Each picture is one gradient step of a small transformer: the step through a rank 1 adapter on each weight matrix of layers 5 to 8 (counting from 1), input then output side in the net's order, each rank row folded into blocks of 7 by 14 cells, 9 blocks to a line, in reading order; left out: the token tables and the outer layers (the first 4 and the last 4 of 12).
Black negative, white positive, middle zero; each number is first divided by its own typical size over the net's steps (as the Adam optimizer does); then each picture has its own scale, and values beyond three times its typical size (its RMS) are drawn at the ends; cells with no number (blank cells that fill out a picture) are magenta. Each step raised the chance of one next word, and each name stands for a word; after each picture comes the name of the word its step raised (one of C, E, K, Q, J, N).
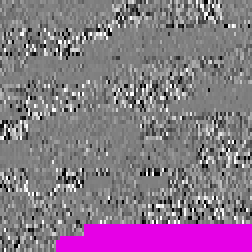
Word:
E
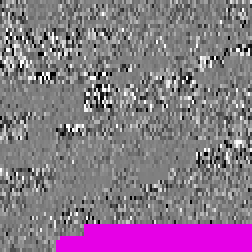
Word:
E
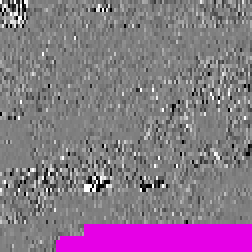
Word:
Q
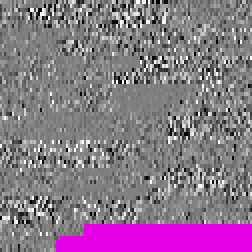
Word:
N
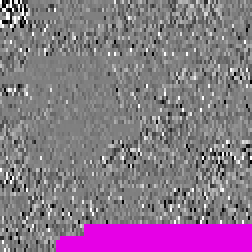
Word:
E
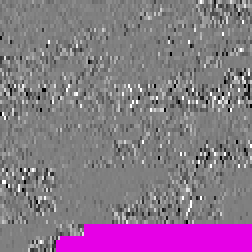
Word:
Q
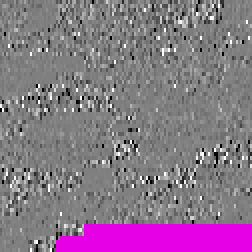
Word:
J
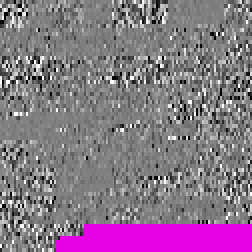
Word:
N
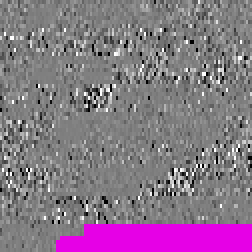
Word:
J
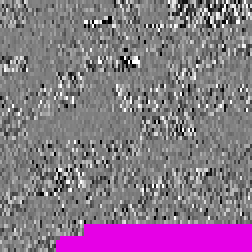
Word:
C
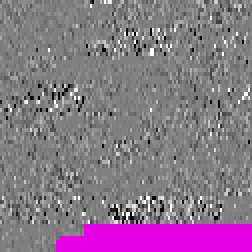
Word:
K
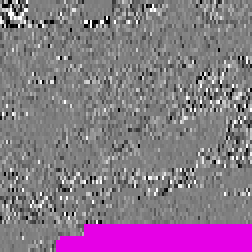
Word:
Q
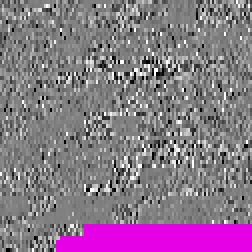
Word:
N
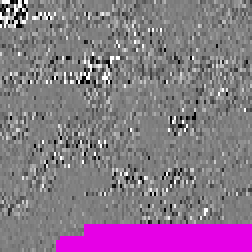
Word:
K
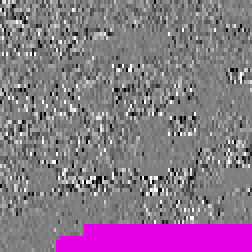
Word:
J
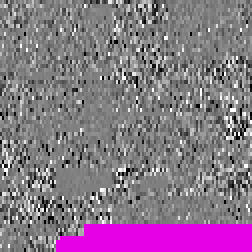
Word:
N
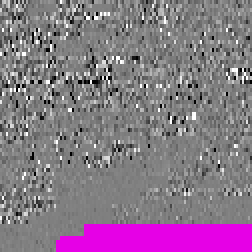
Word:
K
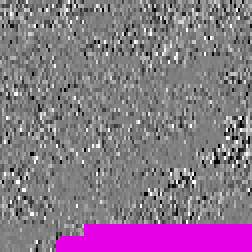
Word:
J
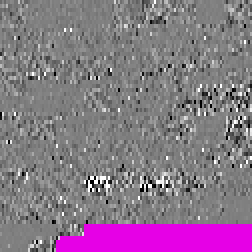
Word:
Q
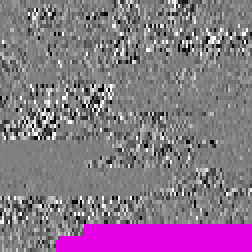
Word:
C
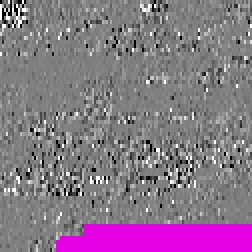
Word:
J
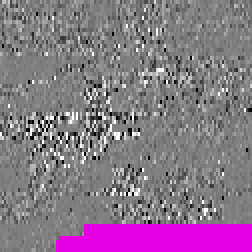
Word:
K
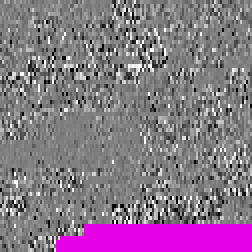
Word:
N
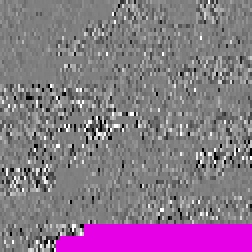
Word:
E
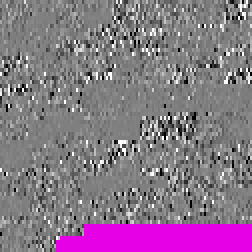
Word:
K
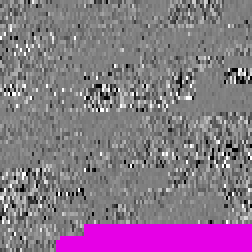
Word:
E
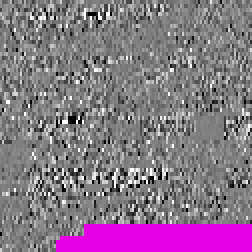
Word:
C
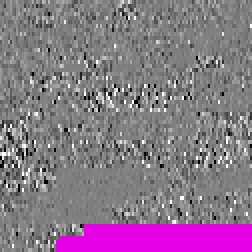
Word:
E
